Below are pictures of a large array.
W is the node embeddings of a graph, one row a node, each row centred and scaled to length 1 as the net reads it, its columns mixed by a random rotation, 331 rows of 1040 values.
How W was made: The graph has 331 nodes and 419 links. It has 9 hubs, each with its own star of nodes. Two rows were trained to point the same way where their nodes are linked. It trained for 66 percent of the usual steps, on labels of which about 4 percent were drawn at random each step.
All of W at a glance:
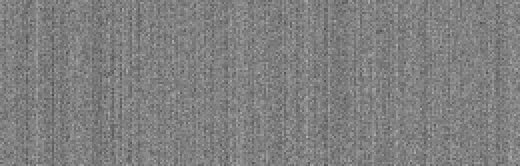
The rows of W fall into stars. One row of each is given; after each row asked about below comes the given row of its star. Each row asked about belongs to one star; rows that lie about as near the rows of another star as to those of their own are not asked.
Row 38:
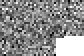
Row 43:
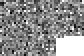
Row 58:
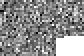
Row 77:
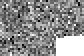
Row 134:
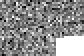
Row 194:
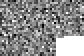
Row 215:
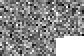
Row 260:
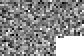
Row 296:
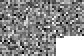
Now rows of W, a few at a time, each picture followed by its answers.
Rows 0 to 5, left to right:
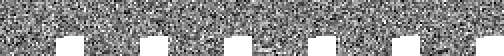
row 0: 296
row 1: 194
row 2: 194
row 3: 260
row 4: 296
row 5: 194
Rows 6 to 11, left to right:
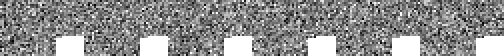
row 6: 77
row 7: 296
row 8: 58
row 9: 260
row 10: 58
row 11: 260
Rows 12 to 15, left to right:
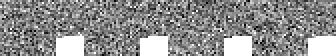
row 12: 58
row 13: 134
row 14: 260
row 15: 296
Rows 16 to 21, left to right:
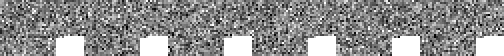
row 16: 215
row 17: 43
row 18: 215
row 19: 77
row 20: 260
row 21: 194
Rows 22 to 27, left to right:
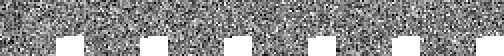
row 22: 77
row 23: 134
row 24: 296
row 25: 38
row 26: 58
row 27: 194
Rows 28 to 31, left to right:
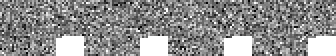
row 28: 43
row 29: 260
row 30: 260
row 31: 215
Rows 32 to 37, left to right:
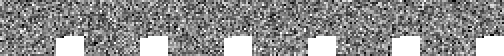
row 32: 134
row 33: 77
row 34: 194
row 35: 260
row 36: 134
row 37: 260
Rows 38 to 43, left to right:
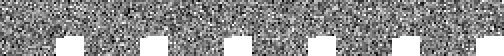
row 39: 194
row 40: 215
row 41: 194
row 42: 43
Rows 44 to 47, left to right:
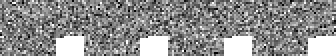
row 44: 43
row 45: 134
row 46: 134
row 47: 134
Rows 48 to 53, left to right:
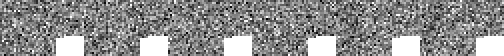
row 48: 194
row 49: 194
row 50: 134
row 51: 38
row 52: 77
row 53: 77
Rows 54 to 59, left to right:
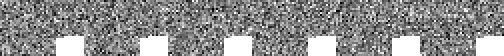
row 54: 260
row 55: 134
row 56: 194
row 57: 38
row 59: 43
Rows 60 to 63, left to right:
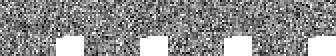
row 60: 43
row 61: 194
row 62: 194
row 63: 194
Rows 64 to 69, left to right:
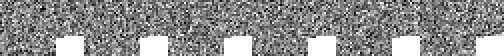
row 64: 194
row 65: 215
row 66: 296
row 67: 134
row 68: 38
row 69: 77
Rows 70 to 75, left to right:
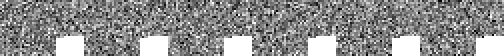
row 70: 296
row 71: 194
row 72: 134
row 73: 77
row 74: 58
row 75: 134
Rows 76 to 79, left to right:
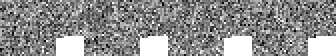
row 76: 58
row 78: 215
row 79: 260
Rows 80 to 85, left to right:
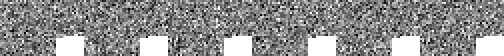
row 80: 58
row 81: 134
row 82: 296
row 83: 38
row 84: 134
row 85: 296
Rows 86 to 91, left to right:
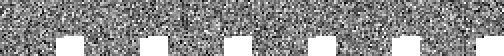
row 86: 58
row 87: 134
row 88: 77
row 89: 43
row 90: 215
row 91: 260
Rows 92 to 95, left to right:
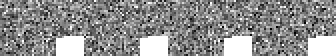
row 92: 58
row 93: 77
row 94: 43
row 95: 260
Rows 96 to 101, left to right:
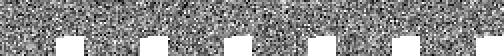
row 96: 215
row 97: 134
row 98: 77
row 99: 58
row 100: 194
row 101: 38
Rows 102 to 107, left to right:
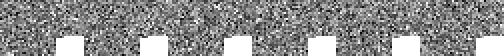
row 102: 296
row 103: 296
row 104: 296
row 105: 38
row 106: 58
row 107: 296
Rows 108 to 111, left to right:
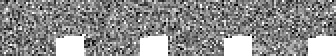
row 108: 38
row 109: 77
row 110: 194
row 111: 260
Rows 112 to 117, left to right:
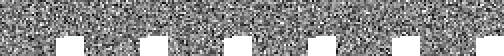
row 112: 215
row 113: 38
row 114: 134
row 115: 296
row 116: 38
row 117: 38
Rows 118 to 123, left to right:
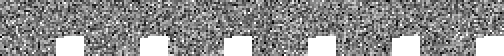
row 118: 215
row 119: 296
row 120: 260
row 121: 77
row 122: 296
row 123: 194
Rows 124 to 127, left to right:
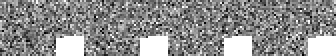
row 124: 58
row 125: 134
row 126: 38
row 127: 194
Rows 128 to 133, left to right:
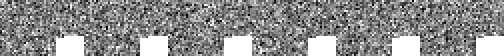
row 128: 215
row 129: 38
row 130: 77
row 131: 260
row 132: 194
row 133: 58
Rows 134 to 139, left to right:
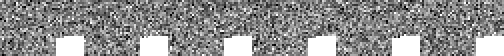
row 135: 215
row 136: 260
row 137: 77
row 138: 260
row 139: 43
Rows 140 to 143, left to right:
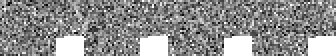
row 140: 215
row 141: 77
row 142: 296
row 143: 58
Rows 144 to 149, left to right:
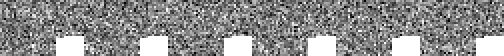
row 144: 43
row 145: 260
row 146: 215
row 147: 215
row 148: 260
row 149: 134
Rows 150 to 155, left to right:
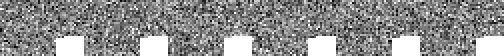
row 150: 260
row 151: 296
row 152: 194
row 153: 260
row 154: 43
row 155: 43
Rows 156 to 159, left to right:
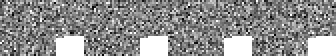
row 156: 38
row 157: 296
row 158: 38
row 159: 77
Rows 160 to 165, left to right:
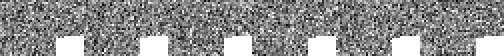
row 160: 38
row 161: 77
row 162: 58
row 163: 194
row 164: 77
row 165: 134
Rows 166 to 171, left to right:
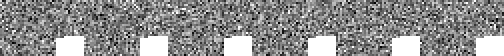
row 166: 134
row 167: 58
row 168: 58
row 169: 296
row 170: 194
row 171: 38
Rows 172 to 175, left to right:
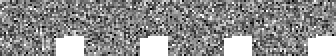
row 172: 215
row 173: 134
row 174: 43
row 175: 194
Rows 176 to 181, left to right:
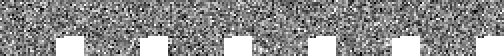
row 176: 38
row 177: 260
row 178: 58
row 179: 260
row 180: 134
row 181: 260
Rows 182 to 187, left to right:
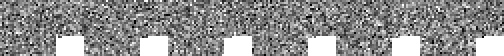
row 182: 58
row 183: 260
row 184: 215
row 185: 38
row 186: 215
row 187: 134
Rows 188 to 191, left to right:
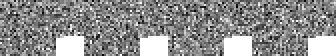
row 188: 58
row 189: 38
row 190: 215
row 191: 296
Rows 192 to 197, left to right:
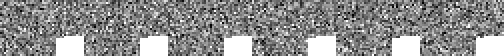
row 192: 38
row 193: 296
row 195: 134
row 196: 260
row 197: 77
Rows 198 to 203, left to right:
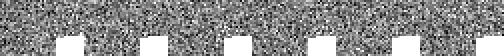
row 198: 77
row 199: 296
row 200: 296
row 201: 38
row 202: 77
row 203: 43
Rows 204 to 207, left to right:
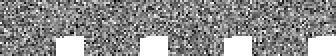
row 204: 38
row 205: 296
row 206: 43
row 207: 296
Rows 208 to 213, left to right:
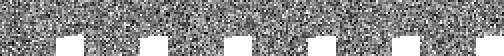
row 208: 77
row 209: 215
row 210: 77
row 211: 215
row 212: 77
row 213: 215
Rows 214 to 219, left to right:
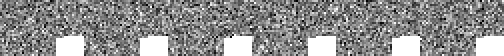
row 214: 296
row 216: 134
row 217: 260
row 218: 296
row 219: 296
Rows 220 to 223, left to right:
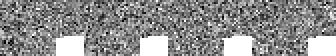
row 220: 77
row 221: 77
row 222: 215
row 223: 134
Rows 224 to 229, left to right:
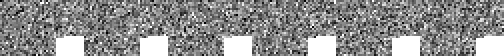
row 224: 38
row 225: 77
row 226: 38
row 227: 134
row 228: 58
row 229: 134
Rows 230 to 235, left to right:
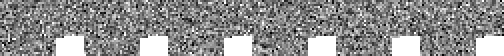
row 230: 296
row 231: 43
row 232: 38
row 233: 260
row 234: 43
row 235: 43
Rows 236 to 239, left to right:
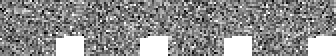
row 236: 58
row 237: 77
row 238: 134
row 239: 194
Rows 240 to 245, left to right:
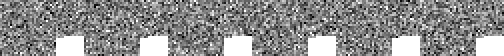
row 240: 58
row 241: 296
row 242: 215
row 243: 43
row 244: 296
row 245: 58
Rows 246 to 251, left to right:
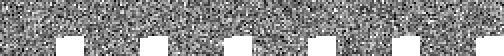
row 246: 38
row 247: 296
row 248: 134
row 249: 260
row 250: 194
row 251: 38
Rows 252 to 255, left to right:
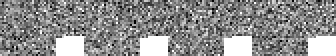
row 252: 43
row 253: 260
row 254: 134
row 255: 38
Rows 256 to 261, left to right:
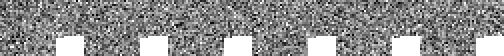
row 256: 77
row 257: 38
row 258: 296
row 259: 38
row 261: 43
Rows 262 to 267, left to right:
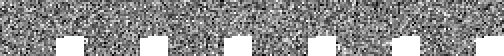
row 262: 260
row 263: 296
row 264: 296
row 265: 194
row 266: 260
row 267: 134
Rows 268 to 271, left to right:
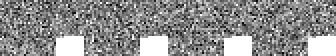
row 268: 215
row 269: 296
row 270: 58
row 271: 38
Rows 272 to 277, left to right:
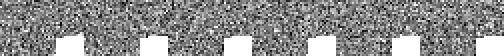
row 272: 296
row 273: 260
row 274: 296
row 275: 296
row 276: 58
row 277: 43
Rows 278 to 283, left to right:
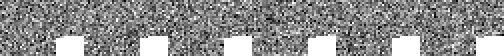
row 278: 38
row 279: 38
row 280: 38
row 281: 77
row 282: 43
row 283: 194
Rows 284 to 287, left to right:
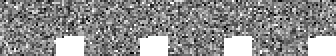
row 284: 134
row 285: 134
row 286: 58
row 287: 260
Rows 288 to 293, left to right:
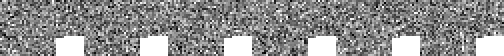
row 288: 215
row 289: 58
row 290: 194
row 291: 43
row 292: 260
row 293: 58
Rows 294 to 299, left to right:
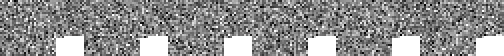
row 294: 38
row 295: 43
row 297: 58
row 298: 296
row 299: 77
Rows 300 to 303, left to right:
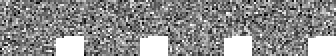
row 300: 134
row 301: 194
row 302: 260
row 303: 38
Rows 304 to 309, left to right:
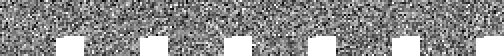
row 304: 194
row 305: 134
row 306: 77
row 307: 215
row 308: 38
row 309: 215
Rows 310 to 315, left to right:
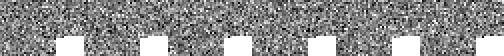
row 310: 134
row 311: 43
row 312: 43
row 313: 134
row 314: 194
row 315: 134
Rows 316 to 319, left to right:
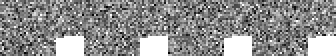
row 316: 38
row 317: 38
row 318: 194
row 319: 58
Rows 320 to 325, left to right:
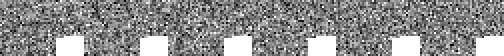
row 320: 58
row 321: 194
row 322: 194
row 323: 260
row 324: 43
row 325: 38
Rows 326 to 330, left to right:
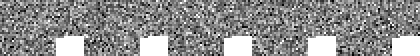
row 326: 38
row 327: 77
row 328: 43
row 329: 215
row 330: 58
